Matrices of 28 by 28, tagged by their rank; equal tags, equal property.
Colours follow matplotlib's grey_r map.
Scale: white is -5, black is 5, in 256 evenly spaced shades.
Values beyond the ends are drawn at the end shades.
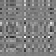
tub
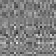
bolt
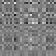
tub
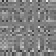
bolt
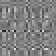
bolt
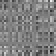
tub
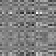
tub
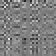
bolt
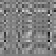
tub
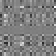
tub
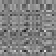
bolt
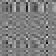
tub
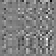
bolt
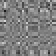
bolt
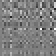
bolt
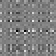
tub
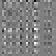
tub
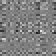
bolt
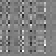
tub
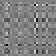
tub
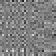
bolt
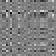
tub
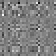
bolt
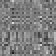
bolt
